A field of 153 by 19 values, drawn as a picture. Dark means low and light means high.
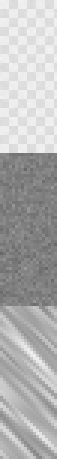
It is made of 3 by 1 panels. Panel 1,1: very high, checkered, faint in contrast. Panel 2,1: middling, fine-grained, faint in contrast. Panel 3,1: high, slanting down to the right.
